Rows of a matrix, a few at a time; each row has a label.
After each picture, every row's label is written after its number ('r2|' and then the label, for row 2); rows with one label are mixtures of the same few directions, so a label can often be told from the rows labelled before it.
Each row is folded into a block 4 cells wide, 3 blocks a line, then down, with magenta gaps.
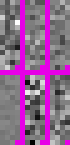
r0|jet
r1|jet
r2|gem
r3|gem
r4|gem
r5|jet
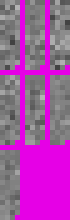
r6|gem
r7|jet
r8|jet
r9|gem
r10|jet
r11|jet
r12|jet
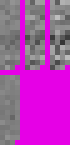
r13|jet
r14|jet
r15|jet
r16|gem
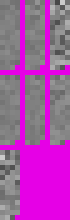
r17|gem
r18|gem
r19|gem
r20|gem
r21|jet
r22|gem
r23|gem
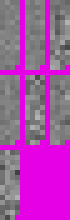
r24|jet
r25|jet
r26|jet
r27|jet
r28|gem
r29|jet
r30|jet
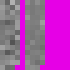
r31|gem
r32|jet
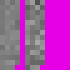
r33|jet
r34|gem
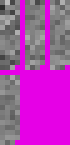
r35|gem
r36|jet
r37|gem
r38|gem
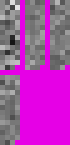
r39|gem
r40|jet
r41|gem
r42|gem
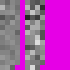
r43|gem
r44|gem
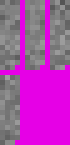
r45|jet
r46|jet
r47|gem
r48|gem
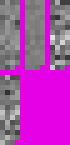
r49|jet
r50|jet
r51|jet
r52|jet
